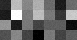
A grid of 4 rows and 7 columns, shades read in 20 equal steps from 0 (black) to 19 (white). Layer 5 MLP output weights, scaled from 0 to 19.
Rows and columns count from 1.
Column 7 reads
8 15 1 7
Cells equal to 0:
1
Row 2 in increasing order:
2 4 9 9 14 15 19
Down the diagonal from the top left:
3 19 9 0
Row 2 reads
2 19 9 14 9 4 15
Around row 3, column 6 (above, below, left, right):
4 5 7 1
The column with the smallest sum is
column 6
